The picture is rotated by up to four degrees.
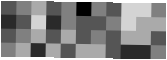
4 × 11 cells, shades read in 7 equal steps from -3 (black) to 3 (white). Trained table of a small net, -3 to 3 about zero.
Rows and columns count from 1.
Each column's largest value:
0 1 2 1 1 1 1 0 2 2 1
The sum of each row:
-1 -1 -1 -4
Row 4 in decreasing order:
1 1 1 1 0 0 -1 -1 -2 -2 -2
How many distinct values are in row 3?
3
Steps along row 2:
up up down up down same up up down same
